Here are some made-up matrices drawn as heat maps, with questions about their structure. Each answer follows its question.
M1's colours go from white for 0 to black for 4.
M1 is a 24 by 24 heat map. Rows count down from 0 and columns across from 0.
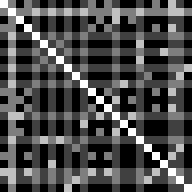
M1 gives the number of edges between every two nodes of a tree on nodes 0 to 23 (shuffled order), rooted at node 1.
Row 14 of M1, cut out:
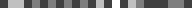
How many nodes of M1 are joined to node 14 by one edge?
4
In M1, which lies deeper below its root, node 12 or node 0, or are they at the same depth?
the same depth
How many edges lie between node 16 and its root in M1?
2
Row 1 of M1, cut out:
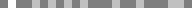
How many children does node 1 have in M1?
8
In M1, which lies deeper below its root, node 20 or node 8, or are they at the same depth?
node 20
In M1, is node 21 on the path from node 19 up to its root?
yes
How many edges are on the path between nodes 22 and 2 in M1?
3
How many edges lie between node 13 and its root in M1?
2
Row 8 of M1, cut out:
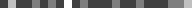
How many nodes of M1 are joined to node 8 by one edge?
2
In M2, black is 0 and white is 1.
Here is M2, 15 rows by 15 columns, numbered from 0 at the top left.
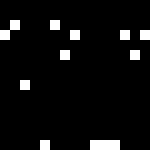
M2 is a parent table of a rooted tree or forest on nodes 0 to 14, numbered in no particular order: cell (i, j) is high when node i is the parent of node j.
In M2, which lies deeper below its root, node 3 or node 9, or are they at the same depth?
node 9
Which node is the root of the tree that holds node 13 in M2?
8
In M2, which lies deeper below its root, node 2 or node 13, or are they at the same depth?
node 13
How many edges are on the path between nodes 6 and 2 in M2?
2
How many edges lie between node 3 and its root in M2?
0
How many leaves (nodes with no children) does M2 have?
10
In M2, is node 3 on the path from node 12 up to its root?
yes
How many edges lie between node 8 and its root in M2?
0
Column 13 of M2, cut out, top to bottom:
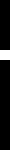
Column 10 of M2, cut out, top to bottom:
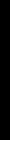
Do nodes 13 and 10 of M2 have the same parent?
no
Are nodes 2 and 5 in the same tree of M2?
yes
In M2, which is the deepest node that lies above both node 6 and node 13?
5
